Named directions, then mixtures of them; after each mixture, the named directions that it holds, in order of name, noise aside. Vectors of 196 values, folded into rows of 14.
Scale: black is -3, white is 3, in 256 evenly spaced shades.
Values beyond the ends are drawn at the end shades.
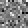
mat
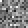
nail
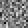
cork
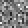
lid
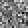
lid, mat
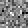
cork, mat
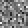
lid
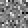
mat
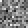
nail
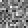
cork, nail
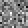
lid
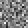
cork
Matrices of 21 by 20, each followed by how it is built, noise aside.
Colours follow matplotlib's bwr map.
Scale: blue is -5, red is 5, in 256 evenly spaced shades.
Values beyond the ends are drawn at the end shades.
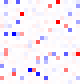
sparse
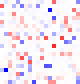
sparse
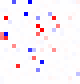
sparse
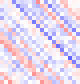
Toeplitz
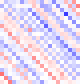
Toeplitz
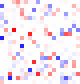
sparse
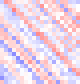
Toeplitz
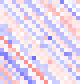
Toeplitz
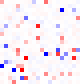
sparse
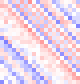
Toeplitz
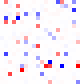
sparse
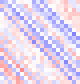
Toeplitz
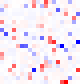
sparse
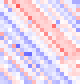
Toeplitz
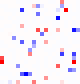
sparse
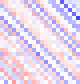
Toeplitz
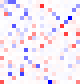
sparse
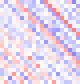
Toeplitz
